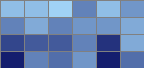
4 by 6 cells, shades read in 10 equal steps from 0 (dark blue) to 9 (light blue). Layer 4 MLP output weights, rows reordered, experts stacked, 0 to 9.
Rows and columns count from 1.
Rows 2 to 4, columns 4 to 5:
6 6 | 5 1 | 6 0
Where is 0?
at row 4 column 1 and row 4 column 5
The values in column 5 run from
0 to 8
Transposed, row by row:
8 5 2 0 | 8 7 3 5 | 9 5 3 4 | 5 6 5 6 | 8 6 1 0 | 6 7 7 4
